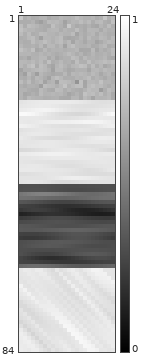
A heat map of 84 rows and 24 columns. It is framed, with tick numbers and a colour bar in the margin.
It is made of 4 by 1 panels. Panel 1,1: high, fine-grained, faint in contrast. Panel 2,1: very high, streaked across, faint in contrast. Panel 3,1: low, streaked across. Panel 4,1: very high, slanting down to the right, faint in contrast.
